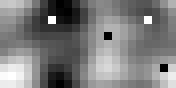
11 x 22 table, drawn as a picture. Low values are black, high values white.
On average the colour sits 50% of the way up the scale. The ninth with the lowest average is the top middle. The middle right is the smoothest part. The bottom left is the ninth with the highest average. Four lone cells stand out: two far higher and two far lower than their neighbours.
